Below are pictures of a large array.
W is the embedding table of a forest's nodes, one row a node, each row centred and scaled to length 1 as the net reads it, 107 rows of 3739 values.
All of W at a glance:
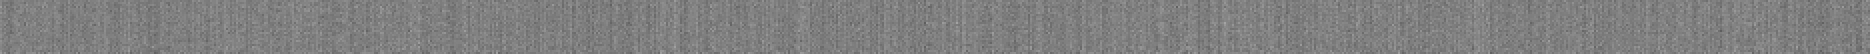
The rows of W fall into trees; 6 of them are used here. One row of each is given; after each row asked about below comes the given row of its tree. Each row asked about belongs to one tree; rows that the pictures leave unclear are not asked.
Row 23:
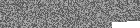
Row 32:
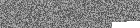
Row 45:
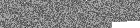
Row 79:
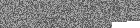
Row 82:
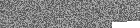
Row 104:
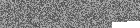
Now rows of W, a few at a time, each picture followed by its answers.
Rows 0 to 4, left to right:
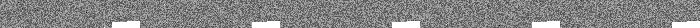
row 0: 104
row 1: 79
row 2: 32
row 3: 45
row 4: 23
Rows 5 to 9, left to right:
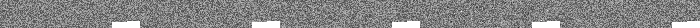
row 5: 82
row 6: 45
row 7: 104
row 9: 23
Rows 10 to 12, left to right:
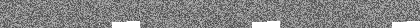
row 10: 45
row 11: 23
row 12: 32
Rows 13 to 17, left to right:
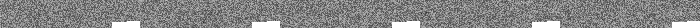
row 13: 32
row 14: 32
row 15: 23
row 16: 104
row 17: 104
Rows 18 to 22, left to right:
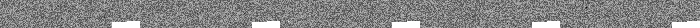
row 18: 79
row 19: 23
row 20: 79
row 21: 104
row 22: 23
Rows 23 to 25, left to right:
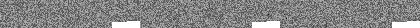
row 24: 32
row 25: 82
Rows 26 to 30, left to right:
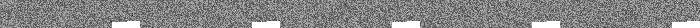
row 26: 104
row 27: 23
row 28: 79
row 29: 45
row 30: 32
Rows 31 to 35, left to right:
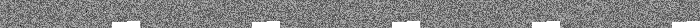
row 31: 104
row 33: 104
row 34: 32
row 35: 45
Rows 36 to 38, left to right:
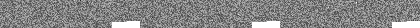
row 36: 45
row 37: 45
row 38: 32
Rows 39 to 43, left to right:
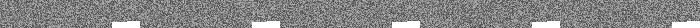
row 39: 82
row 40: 45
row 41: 82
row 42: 79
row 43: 32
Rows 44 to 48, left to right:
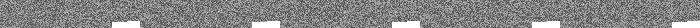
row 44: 104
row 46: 104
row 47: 45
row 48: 104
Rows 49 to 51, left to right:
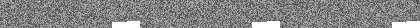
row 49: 104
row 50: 23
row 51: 23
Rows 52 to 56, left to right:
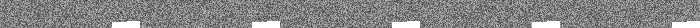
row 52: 32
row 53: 104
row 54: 45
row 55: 79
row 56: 32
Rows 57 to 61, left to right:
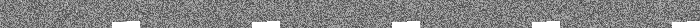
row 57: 32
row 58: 23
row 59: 82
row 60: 32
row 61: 45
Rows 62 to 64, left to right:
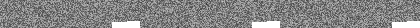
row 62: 45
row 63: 45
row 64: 23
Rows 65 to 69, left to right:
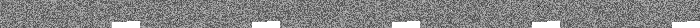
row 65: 79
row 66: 104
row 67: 104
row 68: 104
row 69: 45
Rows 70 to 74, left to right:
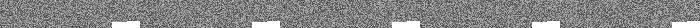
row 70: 82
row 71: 82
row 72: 45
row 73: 82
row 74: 79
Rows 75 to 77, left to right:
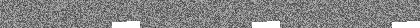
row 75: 32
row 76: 23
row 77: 23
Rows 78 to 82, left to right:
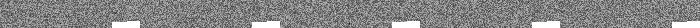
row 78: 82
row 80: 45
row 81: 79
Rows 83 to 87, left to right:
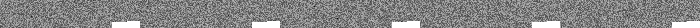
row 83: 79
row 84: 82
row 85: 79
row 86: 45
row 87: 32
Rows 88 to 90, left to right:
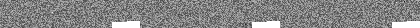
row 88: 32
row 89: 23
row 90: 32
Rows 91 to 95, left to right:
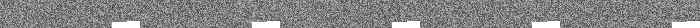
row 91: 79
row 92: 45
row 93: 79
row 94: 45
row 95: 45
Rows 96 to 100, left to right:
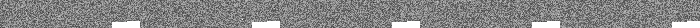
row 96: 82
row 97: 45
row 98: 79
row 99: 79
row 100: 104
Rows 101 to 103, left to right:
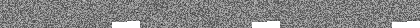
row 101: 82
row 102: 23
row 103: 82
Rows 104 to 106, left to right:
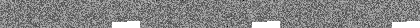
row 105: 104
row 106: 32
